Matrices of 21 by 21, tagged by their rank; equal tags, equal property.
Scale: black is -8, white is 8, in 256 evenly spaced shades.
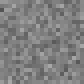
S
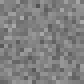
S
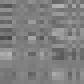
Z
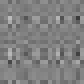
Z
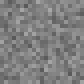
S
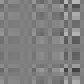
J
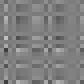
J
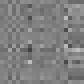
Z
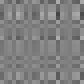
J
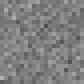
S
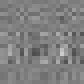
Z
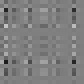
J
